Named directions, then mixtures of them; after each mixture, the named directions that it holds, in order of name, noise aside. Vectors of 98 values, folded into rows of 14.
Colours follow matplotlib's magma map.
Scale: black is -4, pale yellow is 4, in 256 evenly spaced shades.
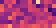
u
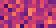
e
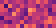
e, u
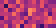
e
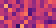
e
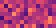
e, u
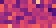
u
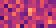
e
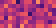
e, u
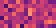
e
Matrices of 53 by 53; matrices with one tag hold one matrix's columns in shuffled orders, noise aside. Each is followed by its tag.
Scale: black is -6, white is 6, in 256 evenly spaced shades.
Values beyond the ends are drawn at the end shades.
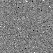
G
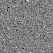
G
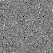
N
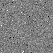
N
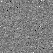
G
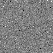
G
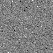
G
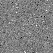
N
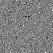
N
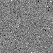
G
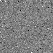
G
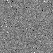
G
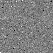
G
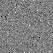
N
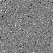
N
